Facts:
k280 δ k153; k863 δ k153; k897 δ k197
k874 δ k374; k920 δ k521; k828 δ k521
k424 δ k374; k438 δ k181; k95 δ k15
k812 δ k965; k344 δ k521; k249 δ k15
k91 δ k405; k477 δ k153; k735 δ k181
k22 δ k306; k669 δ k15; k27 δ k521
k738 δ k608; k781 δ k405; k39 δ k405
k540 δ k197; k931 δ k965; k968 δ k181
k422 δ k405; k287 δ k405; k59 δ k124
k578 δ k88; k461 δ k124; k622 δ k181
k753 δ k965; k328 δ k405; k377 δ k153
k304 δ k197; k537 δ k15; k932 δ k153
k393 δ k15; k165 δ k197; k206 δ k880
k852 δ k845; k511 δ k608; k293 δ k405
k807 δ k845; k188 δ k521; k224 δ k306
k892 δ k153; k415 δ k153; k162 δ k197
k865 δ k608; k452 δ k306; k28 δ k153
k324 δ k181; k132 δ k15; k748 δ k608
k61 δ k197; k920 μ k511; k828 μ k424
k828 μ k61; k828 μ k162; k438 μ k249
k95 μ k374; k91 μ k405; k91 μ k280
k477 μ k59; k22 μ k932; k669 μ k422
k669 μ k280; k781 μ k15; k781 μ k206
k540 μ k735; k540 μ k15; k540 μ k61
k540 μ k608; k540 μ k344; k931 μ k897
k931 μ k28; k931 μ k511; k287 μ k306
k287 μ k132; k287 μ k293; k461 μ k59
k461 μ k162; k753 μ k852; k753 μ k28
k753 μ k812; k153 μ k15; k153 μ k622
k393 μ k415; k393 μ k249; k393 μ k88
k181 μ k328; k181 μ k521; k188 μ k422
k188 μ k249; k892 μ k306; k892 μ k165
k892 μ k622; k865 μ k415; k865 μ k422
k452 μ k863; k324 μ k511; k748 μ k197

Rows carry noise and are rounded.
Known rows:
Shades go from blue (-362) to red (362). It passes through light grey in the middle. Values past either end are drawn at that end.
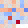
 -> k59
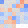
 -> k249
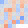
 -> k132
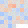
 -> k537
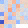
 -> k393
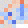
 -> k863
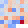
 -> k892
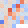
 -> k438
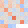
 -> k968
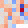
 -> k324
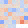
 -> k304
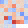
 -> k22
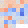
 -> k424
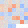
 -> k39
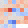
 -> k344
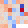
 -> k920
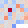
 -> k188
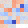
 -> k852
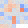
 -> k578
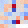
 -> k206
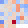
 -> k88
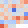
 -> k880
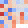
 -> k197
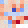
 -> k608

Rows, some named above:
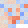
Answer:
k91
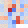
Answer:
k781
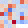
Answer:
k374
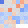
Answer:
k249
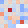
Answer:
k293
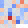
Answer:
k280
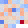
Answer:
k165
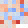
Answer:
k511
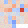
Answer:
k27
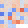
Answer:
k477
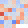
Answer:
k124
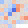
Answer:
k865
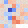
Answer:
k748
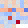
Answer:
k59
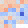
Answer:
k424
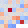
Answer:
k287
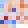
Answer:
k153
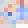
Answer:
k863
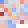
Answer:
k306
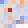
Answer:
k132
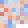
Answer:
k306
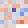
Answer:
k61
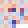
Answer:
k828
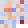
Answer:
k622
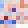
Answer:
k153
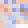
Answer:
k897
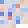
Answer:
k415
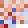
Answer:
k181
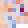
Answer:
k920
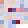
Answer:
k461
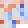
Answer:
k452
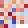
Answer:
k181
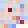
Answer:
k287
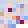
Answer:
k287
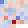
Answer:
k932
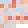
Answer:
k965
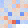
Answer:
k669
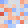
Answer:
k306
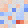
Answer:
k162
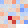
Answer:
k405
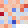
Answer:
k521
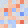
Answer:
k735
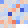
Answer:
k422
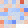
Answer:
k28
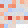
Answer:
k965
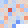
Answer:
k188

